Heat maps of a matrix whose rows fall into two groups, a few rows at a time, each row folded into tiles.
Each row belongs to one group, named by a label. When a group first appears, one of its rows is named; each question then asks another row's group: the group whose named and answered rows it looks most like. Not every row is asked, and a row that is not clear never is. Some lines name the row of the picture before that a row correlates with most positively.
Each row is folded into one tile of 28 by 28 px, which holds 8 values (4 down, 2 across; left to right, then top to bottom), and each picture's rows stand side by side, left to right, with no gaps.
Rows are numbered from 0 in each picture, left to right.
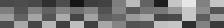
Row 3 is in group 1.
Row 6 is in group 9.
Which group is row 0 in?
1
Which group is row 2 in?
1
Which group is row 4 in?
9
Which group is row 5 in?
1
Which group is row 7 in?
9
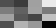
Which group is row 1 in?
9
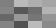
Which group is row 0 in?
9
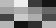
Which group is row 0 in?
9
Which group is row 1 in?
1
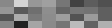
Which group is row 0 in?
9
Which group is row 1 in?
9
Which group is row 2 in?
1
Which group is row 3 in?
1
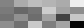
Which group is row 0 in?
9
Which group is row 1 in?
9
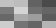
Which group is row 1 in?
1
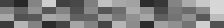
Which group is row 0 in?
1
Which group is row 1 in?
9
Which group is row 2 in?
1
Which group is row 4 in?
9
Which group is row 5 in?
1
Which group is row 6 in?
9
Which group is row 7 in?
9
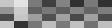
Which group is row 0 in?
9
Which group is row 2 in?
1
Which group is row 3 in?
1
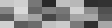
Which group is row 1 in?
1
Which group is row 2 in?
9
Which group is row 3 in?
1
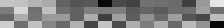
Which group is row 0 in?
9
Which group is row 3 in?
1
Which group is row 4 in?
1
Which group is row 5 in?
1
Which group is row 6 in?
1
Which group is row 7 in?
9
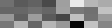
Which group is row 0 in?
1
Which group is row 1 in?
1
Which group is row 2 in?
9
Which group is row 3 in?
9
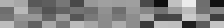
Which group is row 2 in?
1
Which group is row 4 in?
9
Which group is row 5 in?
1
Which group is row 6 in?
9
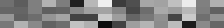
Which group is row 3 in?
9
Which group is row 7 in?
9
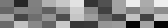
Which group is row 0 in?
1
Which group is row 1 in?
9
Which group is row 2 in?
9
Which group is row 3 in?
1
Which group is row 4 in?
9
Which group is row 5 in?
9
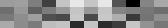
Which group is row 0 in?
9
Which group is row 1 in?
1
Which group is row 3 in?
9
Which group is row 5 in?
9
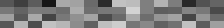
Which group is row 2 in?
9
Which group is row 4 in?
9
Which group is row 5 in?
9
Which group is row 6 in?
1
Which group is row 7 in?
1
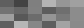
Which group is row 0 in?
1
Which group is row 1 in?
9
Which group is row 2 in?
9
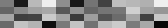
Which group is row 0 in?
1
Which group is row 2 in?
1
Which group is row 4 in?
9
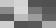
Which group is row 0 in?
9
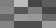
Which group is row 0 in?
9
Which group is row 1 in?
1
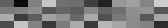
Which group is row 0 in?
1
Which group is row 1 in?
9
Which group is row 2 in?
1
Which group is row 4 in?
9
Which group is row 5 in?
9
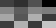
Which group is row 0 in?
1
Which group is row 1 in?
1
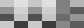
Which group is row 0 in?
9
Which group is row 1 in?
9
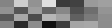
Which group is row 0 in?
9
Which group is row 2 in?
1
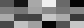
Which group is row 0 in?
1
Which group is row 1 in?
9
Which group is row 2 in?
1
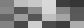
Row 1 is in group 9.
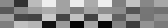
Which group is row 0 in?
1
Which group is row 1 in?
9
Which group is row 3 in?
9
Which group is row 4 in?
9
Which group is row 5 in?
9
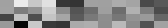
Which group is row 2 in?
1
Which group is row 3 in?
9
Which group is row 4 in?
9
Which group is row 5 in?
1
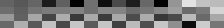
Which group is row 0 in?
1
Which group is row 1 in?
1
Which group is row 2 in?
1
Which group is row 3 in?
1
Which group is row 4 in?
1
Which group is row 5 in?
1
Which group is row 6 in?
9
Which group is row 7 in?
9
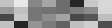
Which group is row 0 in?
9
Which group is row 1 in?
9
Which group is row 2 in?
1
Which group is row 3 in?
9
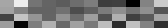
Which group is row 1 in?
1
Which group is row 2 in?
1
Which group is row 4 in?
1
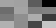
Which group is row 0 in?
9
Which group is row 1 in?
1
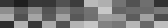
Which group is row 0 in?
1
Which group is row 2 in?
1
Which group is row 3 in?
9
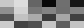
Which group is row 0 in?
9
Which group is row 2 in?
1
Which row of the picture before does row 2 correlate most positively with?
5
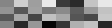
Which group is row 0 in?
9
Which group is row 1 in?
9
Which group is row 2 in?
1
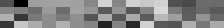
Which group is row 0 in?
1
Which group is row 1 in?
9
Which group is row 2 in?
9
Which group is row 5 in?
9
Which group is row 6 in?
1
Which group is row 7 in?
1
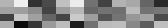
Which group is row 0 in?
9
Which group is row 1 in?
1
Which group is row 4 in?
9
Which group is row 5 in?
1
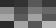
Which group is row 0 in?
1
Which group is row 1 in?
1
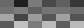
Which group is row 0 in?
1
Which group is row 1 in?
1
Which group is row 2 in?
1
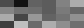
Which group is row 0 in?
1
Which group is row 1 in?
1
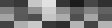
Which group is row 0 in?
1
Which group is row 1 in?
9
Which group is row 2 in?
1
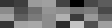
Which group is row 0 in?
1
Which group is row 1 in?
9
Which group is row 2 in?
1
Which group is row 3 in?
1
